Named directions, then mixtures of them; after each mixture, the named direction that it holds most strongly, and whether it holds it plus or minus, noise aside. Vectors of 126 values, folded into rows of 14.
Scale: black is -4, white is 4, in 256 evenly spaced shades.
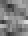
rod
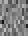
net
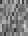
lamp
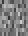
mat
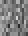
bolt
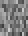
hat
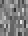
mat, plus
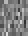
bolt, minus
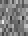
net, minus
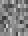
mat, minus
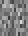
mat, plus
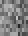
bolt, plus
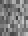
bolt, minus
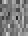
bolt, minus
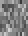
hat, plus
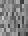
bolt, plus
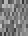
lamp, plus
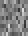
bolt, minus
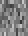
mat, minus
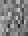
bolt, plus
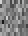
lamp, minus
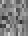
mat, minus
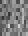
bolt, minus
